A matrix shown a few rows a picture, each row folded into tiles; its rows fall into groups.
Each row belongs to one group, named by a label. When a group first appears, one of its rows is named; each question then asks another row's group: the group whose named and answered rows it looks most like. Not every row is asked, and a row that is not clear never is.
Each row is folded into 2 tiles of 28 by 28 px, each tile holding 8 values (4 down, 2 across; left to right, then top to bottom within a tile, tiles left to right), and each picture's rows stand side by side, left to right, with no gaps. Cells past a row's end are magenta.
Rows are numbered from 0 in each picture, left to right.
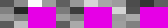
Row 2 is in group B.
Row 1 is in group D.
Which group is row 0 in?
D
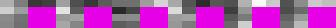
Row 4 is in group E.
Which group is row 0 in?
B
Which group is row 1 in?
B
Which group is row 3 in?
B
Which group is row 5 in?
E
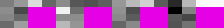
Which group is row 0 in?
D
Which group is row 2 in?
D
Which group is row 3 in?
E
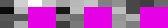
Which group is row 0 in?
E
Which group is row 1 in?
E
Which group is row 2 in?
B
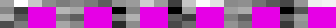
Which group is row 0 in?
D
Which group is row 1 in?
B
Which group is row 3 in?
E
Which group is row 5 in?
E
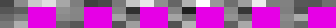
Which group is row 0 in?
E
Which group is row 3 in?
D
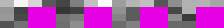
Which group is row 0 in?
D
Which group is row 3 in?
E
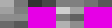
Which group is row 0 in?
B
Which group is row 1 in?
B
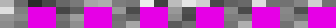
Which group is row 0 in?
B
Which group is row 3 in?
D
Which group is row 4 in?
D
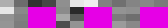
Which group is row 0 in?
B
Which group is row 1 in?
D
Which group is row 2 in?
B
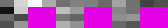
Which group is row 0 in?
E
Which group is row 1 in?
B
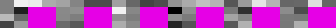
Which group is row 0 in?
D
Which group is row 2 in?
B
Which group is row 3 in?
E
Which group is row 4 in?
D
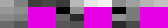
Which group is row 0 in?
B
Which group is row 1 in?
E
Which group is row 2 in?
E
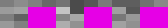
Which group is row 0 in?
B
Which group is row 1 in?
B
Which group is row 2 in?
B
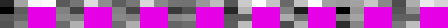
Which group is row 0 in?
E
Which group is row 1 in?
D
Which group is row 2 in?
D
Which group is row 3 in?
E
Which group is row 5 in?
D
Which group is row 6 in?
E
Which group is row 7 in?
E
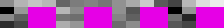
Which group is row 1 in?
B
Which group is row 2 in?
D
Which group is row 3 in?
E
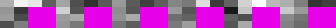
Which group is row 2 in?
B
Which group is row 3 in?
D
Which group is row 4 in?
E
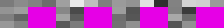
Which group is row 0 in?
B
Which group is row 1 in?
D
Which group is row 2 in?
D
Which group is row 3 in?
D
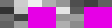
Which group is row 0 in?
E
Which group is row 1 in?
B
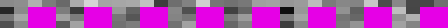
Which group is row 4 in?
E
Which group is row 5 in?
E
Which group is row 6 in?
D
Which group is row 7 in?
B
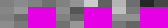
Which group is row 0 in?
B
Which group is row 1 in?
D
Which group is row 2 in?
B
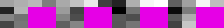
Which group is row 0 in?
E
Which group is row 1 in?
D
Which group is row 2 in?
E
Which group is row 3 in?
E
